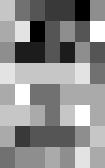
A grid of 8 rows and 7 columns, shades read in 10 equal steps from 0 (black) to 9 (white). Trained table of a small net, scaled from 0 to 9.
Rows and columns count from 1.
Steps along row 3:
down same up down up down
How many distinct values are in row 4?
3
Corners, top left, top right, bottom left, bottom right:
7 5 4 6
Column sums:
49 43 29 32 36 44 46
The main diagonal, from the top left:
7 8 1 7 6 9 7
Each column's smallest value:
4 1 0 2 1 0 3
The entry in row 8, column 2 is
5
